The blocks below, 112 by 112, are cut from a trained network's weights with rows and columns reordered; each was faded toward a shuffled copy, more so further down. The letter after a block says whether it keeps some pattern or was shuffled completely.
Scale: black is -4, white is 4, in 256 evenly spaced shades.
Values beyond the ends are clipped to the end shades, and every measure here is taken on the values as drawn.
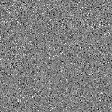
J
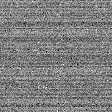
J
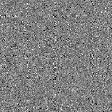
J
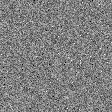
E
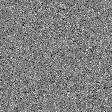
E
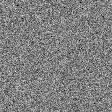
E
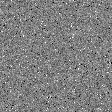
E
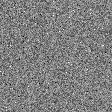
E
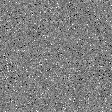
E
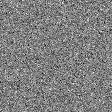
E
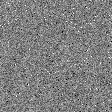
E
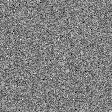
E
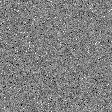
E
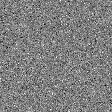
E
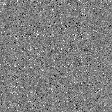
J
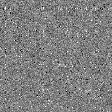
J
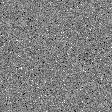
E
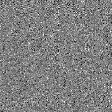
J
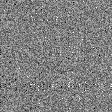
J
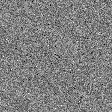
E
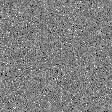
E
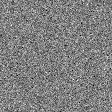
E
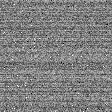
J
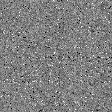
J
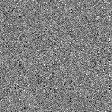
J
